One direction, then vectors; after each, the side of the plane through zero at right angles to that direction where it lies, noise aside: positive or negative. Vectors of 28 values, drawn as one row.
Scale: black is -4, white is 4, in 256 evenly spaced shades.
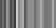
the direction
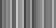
positive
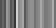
positive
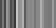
positive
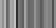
negative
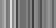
negative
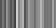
positive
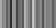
negative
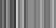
positive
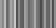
negative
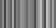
positive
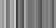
negative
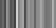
positive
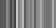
positive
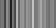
positive
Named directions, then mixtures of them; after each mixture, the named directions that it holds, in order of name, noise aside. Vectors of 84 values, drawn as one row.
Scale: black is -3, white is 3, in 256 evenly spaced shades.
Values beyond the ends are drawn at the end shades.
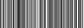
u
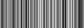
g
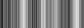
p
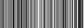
g, u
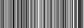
g, u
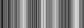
p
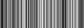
g, p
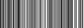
p, u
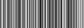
g, u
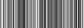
p, u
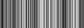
g, p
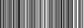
p, u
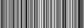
g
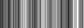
p, u
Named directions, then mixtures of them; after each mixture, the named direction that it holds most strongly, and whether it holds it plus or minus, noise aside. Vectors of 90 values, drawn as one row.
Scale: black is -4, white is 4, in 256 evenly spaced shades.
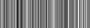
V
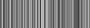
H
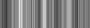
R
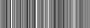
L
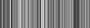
H, plus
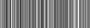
L, plus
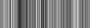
R, minus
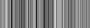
L, minus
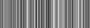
H, minus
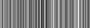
H, minus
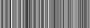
L, plus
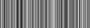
V, plus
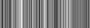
R, plus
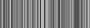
H, plus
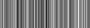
V, plus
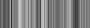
R, plus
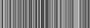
H, minus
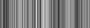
H, plus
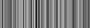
H, minus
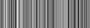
V, minus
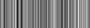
V, plus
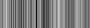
L, minus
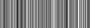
V, plus
